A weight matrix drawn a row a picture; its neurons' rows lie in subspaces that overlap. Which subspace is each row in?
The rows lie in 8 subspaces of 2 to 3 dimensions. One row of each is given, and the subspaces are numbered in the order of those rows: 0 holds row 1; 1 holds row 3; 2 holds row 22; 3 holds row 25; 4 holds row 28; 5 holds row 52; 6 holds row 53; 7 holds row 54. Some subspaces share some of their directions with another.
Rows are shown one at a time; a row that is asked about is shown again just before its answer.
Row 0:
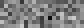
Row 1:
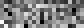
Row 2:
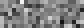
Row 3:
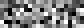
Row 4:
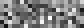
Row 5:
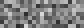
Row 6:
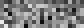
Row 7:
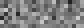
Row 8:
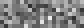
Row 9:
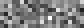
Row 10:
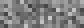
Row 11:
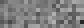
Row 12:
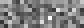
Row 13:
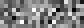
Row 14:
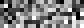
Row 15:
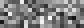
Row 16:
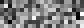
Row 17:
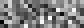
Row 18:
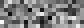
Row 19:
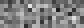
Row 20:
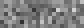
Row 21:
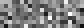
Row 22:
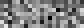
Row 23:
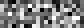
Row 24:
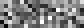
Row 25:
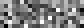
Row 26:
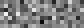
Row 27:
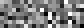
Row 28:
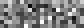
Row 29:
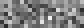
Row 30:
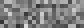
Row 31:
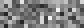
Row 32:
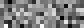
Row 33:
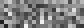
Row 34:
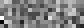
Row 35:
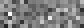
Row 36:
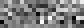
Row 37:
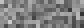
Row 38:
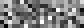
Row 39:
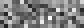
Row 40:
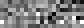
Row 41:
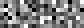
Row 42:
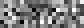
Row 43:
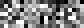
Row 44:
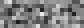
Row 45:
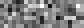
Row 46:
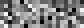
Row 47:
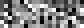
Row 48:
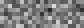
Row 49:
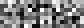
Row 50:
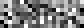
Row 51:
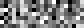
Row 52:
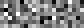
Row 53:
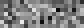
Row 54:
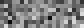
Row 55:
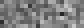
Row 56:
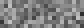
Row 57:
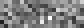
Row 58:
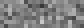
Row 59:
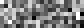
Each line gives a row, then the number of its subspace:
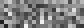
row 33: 0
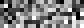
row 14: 7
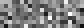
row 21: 6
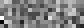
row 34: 5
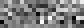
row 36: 3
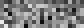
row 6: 0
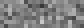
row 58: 2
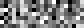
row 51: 5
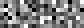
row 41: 5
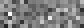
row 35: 4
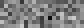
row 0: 1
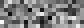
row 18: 1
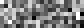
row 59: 7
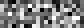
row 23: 4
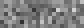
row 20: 6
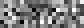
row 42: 6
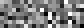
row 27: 6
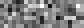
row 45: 2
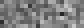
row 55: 7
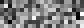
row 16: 7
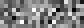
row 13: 6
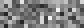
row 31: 1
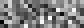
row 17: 7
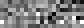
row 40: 3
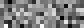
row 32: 1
